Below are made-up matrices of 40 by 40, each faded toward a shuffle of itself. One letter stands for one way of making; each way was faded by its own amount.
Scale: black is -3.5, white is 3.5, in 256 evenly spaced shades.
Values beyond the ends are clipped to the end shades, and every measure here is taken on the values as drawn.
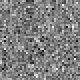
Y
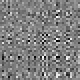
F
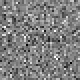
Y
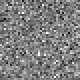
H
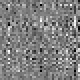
F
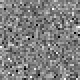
H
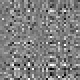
F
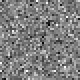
H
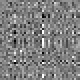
F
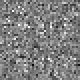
Y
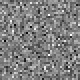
H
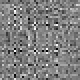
F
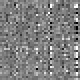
F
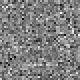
Y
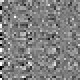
F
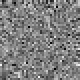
Y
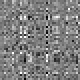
F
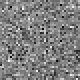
Y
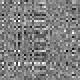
F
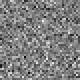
Y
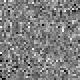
Y
